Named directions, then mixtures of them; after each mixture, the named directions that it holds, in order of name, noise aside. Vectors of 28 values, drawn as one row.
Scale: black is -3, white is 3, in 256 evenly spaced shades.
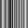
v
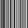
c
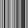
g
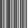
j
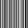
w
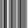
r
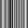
v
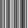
g, j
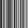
c, j, v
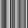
c, j, r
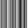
r, w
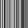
g, w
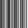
j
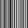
c, v, w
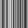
v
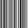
c, j, r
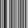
r, w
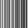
c, g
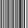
w
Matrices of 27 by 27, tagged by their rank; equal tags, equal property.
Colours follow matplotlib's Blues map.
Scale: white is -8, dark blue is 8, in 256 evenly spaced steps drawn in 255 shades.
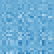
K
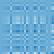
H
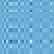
H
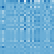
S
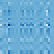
S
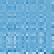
S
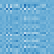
S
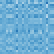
S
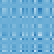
H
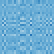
S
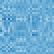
K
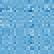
K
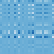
H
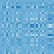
K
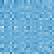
K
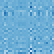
K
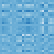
S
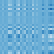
H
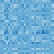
K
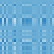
H
